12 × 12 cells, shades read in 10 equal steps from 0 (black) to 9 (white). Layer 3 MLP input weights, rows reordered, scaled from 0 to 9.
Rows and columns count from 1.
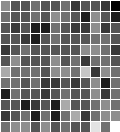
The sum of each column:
40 42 38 33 35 39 46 38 37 54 41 42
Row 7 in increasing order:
2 3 4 4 4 4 4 5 5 5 6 7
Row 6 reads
3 5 3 3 3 5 3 4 2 4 4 3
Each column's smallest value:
1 2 1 1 1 1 3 2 1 2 1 0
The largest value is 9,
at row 12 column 12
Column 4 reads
4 4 1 1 3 3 4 4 3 2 1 3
